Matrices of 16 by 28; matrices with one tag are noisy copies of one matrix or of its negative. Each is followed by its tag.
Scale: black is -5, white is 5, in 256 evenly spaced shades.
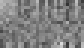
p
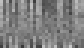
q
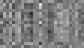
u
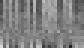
q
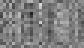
u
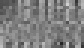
p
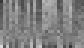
q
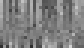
q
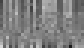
q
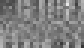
p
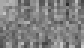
p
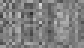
u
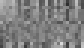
p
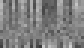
q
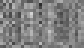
u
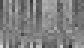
q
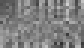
p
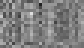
u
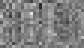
u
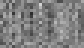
u
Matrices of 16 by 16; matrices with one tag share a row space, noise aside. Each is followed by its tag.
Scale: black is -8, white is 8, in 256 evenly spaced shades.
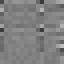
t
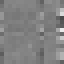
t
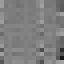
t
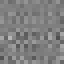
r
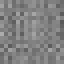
r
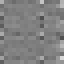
t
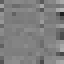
t
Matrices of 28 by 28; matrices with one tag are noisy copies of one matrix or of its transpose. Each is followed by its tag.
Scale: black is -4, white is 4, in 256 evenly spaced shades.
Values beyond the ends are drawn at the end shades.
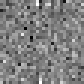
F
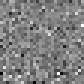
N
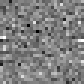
F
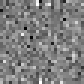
F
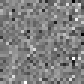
N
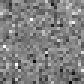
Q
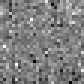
Q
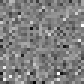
N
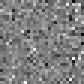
N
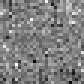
Q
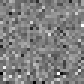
N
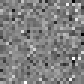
N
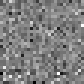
N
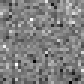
Q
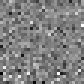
N
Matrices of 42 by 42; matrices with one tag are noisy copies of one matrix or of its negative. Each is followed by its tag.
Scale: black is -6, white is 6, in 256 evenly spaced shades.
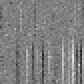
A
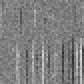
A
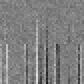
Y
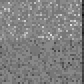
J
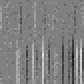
A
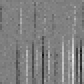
A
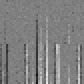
Y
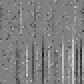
A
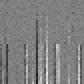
Y
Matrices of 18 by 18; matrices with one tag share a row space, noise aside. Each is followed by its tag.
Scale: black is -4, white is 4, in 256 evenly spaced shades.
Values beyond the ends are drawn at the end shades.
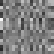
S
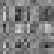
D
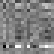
D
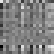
S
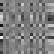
S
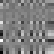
S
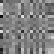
S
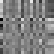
S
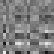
D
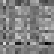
D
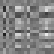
D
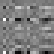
D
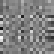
S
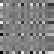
S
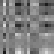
D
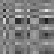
D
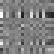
S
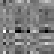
D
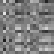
D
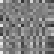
S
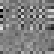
S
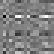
D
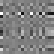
S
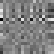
S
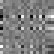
S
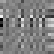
S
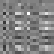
D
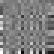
S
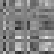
D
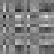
D
